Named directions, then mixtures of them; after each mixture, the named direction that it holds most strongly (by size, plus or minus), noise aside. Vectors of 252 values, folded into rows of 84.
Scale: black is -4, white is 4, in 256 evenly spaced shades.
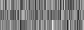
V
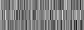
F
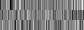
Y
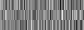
F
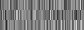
F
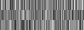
Y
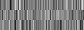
Y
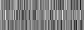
F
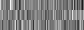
Y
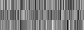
V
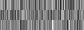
V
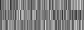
F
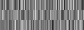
V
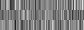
Y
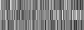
F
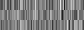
V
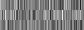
F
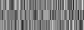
Y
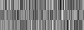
V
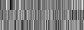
Y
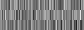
F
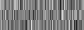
F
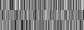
Y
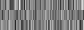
Y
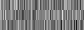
F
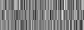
F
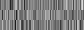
Y
